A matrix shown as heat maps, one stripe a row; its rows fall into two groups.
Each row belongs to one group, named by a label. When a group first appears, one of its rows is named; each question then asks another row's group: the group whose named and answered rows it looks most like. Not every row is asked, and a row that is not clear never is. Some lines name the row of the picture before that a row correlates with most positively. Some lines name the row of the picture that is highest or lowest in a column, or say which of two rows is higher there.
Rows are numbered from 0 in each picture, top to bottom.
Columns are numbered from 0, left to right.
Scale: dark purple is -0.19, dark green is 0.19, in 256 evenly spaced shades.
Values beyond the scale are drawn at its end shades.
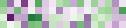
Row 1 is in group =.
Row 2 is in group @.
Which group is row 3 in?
@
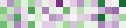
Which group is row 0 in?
=
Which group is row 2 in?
=
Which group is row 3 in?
@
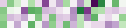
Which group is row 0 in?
=
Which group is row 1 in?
@
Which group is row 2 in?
@
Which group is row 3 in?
@
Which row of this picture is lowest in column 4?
2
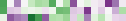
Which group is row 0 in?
@
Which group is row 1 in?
@
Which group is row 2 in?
@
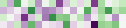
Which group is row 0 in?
=
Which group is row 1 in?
=
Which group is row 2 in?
@
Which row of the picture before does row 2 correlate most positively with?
2
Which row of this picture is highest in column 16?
3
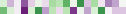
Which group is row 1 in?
@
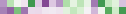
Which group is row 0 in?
=
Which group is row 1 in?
=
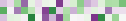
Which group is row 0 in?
=
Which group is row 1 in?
@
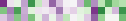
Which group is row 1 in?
=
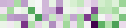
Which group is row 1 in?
=
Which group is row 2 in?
@
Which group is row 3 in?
=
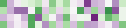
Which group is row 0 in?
@
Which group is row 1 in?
@
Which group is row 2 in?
=
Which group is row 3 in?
@
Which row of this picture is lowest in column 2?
1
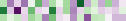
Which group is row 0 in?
@
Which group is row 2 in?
@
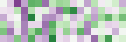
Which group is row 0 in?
@
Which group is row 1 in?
=
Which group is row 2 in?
=
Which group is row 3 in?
@
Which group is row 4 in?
@
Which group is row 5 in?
=
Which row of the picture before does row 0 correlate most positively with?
0
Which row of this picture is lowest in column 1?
4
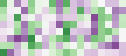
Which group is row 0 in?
@
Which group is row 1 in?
@
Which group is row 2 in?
=
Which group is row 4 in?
=
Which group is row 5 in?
@
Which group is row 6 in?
@
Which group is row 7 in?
@
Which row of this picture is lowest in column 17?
1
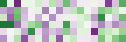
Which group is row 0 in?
@
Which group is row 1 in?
=
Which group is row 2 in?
=
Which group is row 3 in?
@
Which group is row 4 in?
=
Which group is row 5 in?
=
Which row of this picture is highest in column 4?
4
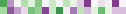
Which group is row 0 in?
@
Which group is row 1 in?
@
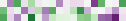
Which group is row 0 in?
=
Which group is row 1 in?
@
